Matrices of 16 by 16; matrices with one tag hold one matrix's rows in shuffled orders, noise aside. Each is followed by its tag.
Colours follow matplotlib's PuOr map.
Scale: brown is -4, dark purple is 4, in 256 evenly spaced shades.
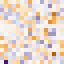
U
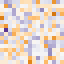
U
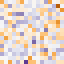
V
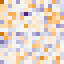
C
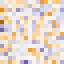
C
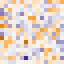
C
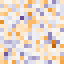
U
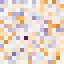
V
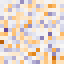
U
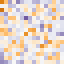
C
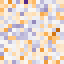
V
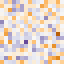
V
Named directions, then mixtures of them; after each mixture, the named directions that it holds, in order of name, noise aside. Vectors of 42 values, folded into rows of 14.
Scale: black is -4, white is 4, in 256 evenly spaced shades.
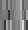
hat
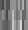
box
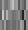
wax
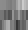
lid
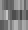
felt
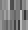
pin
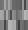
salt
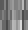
box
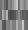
felt, hat, wax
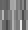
box, wax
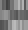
box, felt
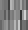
pin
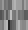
salt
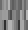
hat, pin, salt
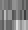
felt, lid, salt
